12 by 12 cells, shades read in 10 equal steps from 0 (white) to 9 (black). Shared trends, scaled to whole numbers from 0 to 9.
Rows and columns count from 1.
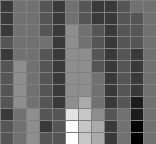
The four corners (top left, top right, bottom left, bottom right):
7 5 6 5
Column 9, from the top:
7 7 7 7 7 7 7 7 7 6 7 7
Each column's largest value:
7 5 5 7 7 5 6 7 7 6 9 5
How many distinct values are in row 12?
8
